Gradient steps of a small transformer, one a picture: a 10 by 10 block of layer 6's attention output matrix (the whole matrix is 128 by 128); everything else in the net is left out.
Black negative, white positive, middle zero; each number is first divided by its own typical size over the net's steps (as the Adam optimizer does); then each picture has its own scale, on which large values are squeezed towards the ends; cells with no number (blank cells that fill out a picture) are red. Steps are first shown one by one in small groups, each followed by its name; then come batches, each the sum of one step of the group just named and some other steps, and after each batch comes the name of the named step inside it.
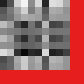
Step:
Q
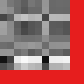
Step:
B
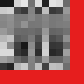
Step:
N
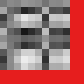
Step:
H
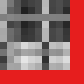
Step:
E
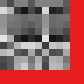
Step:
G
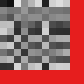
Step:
Q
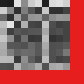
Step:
N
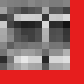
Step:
B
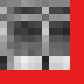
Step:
B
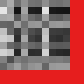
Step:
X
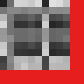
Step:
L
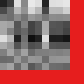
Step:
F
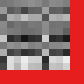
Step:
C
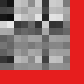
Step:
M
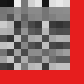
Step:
L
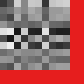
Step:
F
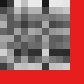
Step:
L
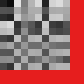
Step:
M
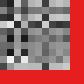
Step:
C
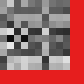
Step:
C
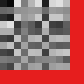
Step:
M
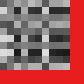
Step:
X
